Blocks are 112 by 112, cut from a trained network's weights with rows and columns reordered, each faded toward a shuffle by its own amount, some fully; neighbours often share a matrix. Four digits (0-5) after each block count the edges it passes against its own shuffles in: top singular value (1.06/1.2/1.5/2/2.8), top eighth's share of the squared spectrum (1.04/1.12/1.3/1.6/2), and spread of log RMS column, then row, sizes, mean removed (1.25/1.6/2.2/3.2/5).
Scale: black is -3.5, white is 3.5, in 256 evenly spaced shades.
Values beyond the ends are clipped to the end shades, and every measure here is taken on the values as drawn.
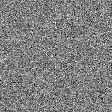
2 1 0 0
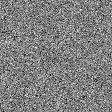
0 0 0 0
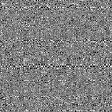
4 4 1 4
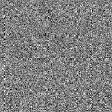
4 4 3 2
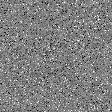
2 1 0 0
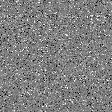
2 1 0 1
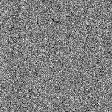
2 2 0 1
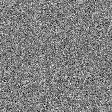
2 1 0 0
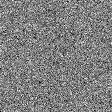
1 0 0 0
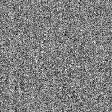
2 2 1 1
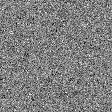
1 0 0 0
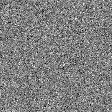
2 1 0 0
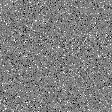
2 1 0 1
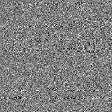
3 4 2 3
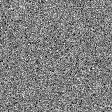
0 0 0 0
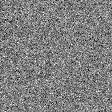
1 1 0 0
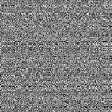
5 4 2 3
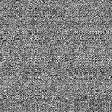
4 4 1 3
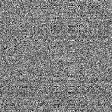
4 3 1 2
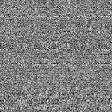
4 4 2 3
